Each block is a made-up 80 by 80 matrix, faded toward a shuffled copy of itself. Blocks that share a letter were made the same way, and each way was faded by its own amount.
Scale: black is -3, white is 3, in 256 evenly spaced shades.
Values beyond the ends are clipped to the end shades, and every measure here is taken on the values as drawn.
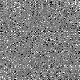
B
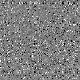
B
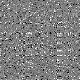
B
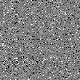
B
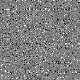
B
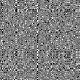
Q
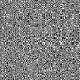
Q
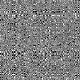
Q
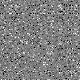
B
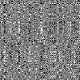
Q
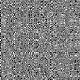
Q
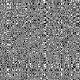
Q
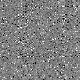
B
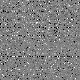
B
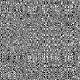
Q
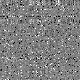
B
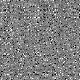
B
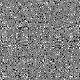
B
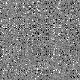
B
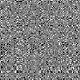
Q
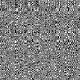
Q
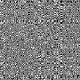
Q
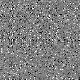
B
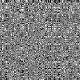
Q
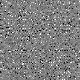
B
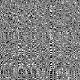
Q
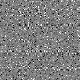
B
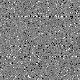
B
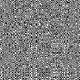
Q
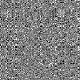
Q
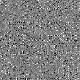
B
